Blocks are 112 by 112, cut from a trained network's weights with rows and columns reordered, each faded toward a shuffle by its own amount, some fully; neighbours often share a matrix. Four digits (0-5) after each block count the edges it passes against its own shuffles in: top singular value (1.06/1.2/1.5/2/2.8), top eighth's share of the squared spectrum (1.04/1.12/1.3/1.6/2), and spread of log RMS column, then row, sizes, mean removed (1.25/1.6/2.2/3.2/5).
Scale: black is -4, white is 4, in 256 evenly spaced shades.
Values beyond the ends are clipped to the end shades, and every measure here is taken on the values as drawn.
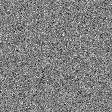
0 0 0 0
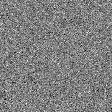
2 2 0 1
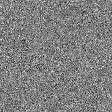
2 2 0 1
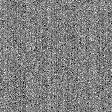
3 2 0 2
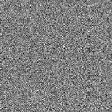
3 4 2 2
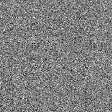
3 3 1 2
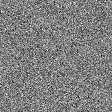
1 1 0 0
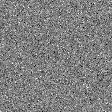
2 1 0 0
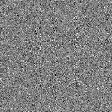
3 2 2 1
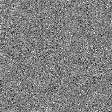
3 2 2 0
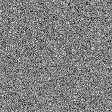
3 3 0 1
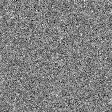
1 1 0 0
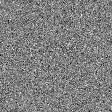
0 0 0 0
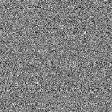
3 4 1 3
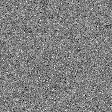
0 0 0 1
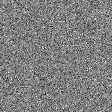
1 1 0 1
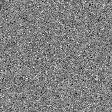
0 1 0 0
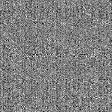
3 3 1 3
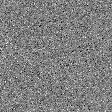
0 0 0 0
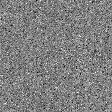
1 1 0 0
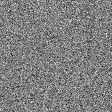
0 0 0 0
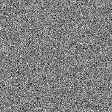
1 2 0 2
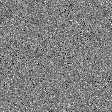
0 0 0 0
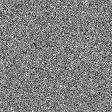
1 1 0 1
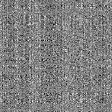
4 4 1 3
